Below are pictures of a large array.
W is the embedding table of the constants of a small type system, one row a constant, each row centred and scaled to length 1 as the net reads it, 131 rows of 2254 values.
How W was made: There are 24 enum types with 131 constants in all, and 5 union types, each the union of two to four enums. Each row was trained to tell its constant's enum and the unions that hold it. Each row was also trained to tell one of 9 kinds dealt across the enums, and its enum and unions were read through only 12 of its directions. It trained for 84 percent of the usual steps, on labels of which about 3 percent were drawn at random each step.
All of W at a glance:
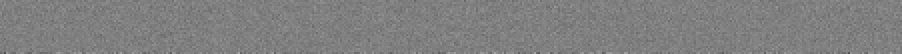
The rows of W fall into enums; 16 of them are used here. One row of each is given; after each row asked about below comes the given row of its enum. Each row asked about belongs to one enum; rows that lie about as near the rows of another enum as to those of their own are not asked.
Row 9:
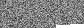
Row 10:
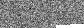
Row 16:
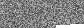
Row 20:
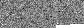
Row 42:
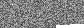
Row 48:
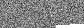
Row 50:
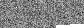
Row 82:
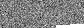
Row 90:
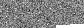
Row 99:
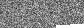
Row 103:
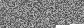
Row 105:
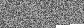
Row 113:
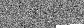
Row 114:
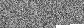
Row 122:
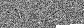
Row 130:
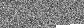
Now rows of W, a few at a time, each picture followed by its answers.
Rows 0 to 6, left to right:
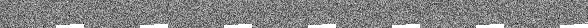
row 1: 16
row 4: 90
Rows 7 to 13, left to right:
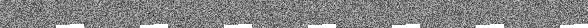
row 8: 48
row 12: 48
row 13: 90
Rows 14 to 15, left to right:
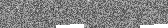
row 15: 16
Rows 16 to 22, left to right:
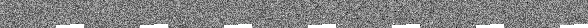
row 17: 103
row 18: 103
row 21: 16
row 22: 114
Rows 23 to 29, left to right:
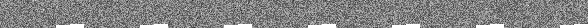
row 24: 130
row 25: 20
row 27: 105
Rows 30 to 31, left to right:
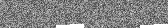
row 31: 99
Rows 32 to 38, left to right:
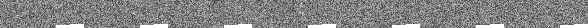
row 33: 50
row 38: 105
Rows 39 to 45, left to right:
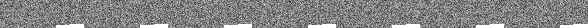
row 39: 99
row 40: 114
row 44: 103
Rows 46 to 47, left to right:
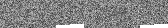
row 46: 99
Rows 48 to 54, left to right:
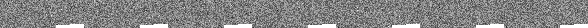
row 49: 42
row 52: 105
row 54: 105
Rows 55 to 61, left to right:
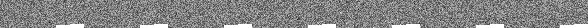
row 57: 42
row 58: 122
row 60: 20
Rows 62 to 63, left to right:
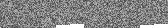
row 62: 103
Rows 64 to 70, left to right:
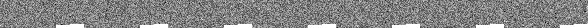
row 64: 42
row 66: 82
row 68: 90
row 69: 9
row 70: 42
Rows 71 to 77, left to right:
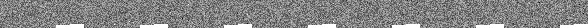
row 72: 50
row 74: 122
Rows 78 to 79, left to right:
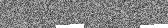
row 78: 99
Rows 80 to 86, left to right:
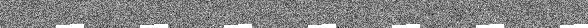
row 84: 20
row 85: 113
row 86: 48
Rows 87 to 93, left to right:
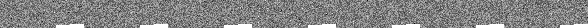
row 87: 122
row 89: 103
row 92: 130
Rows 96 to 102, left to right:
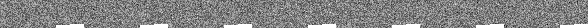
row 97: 122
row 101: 99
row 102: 90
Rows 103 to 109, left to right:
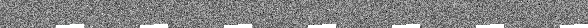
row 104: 113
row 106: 82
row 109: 9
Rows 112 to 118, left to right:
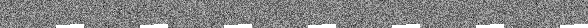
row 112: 114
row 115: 48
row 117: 16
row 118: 113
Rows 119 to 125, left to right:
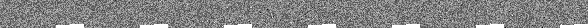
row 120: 122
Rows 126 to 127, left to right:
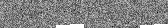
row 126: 50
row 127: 9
